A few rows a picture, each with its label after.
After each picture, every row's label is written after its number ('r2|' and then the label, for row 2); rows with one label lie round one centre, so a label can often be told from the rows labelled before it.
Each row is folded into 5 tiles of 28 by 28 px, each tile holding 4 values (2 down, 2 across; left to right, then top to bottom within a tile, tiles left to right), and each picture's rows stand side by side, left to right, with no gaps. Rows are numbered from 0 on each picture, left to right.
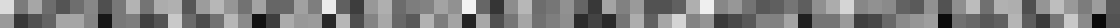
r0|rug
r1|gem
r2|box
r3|box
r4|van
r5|rug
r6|rug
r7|gem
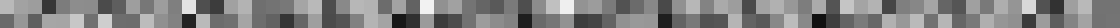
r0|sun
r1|box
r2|gem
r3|rug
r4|rug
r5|gem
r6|sun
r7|box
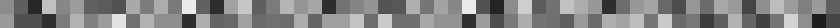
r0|van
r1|box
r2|sun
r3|box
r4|sun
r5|gem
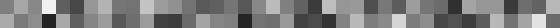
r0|box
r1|rug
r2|van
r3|van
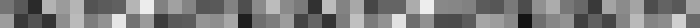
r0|van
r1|rug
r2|van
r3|rug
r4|van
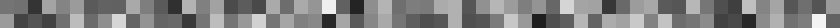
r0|van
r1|van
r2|box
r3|gem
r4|sun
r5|van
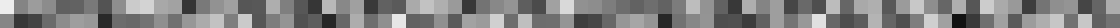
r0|rug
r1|sun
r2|van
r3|sun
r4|rug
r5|van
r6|gem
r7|sun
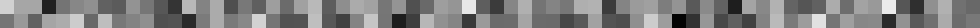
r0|sun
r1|van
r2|gem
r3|box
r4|gem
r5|van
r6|box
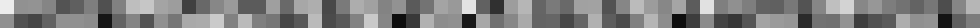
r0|rug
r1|sun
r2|gem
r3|box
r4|gem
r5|rug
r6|rug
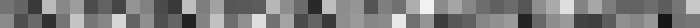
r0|van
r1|van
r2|van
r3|rug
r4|rug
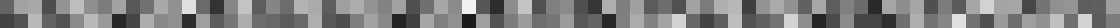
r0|gem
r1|box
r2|gem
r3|box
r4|van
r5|gem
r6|van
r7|sun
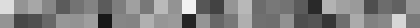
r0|rug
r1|box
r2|van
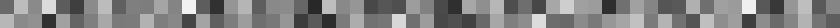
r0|box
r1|box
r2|van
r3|van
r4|sun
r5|box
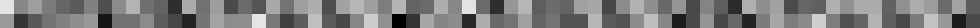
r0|rug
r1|van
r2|gem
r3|box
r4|gem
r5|van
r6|gem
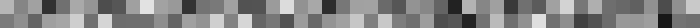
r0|sun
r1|sun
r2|sun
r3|van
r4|rug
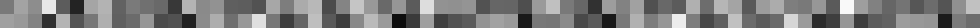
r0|box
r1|van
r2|gem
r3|rug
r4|van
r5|gem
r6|rug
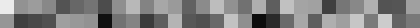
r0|rug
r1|gem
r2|sun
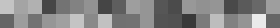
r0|sun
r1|van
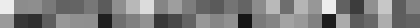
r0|rug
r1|rug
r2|box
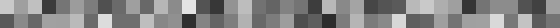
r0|sun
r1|box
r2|van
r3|sun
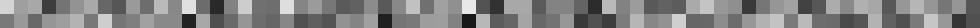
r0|sun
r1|box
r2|rug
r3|box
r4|van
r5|sun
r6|gem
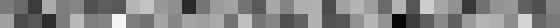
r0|van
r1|sun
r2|gem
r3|sun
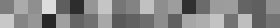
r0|box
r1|sun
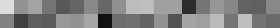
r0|rug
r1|sun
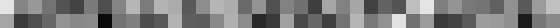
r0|rug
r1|gem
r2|van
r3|rug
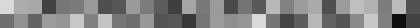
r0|sun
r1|van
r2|gem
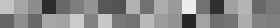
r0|sun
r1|box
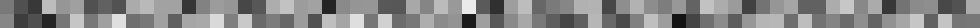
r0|van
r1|sun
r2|sun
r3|box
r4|gem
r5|sun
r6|sun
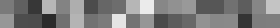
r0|van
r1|rug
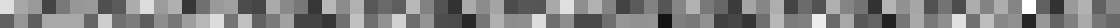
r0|sun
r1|sun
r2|van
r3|van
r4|rug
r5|van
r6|van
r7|box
